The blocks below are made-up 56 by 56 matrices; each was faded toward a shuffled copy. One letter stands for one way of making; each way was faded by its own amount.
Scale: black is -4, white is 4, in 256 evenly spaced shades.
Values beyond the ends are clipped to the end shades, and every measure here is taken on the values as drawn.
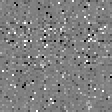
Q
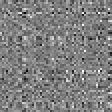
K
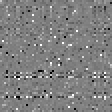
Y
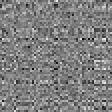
K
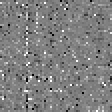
Q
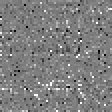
Q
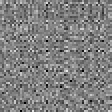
K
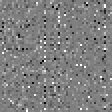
Q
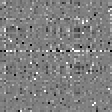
Y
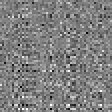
K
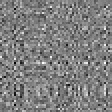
K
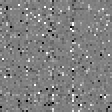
Q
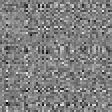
K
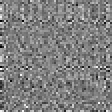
K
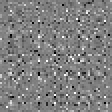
Y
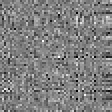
K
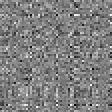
K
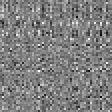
K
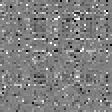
Y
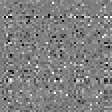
Y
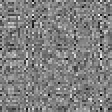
K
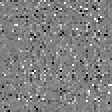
Q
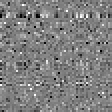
Y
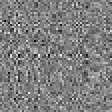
K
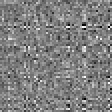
K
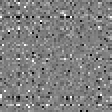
Y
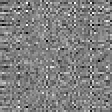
K
